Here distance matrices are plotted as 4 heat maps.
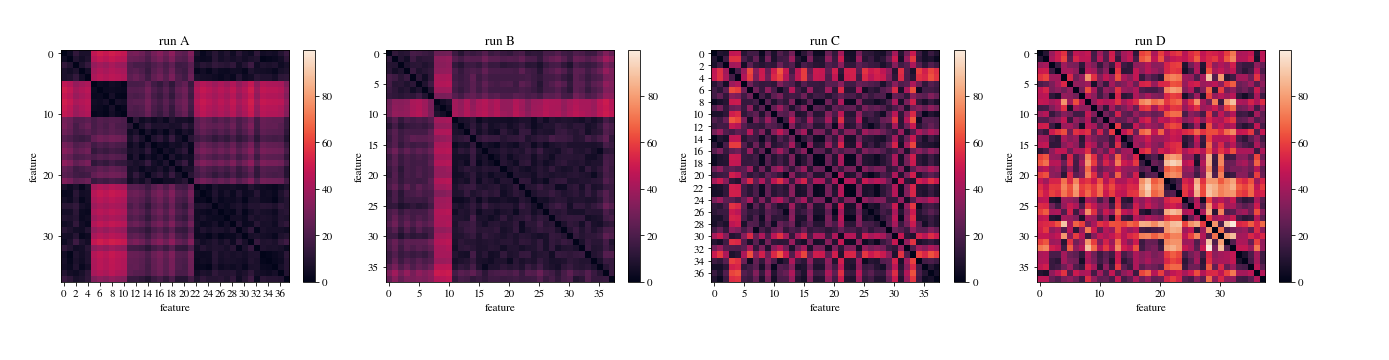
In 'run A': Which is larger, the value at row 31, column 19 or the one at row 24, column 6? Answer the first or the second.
the second
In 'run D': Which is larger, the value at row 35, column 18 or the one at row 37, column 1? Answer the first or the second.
the second
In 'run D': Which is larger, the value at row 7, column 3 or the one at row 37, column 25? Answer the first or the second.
the second
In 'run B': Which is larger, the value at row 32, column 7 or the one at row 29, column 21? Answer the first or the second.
the first
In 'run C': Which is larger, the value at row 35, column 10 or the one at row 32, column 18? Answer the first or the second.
the second
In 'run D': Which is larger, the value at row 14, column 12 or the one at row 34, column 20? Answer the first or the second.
the second
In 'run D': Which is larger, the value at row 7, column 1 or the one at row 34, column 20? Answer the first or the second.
the first
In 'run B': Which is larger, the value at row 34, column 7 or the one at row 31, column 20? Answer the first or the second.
the first
